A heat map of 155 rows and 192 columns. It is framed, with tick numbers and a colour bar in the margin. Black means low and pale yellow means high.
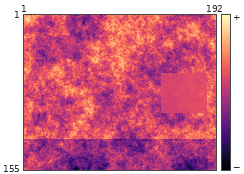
In the middle right lies a patch that is calmer than the rest. A horizontal seam about 80% of the way down splits the table, and the top part is higher. The middle right is the smoothest part.
